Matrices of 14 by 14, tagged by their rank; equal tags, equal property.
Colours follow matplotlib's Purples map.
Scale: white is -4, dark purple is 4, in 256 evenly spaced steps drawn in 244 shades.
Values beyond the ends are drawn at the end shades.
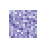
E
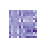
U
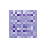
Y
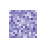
E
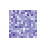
E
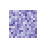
E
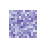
E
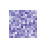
E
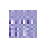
Y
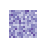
E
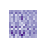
U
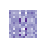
Y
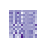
Y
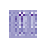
Y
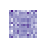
Y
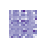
U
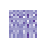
Y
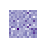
U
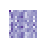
U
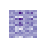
Y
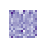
U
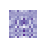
Y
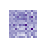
U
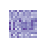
U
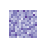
E
